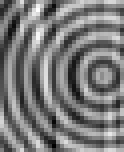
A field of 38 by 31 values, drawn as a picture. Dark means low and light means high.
Concentric rings centre on the middle right. No overall slope runs across the table. On average the colour sits 50% of the way up the scale.
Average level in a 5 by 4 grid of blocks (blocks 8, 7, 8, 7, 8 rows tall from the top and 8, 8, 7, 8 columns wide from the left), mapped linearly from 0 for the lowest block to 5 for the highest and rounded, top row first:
1454 | 0515 | 2301 | 2214 | 3143
